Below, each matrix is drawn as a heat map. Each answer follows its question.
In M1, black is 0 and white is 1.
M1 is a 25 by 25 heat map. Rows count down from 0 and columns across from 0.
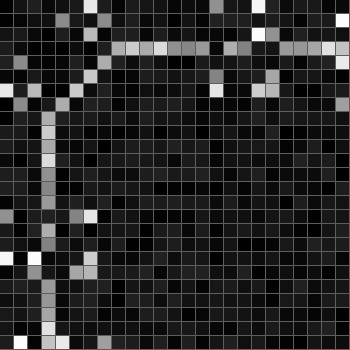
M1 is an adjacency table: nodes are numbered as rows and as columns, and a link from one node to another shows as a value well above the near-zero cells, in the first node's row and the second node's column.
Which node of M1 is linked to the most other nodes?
node 3
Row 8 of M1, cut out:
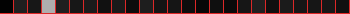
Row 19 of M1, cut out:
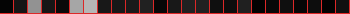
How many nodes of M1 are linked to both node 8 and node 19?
0
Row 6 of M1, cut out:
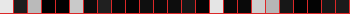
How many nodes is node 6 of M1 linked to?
6
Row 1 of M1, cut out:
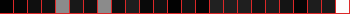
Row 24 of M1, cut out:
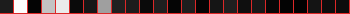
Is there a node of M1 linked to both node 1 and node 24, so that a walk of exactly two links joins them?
yes
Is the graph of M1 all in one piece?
no
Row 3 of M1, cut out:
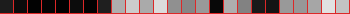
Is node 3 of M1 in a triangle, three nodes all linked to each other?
no
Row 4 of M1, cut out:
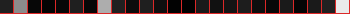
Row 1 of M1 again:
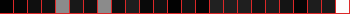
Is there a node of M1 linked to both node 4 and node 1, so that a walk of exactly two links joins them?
yes
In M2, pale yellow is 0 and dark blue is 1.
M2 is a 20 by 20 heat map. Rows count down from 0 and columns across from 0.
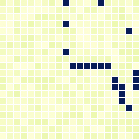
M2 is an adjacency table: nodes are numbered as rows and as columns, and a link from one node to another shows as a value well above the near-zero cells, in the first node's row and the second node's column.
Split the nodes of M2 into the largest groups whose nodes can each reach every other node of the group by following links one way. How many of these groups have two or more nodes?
0
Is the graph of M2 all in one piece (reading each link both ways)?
no
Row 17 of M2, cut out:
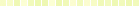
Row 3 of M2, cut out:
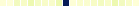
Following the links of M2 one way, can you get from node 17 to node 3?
no
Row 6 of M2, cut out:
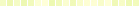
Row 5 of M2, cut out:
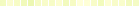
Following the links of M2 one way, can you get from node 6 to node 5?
no
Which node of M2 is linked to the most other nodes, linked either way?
node 9
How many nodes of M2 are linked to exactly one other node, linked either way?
3
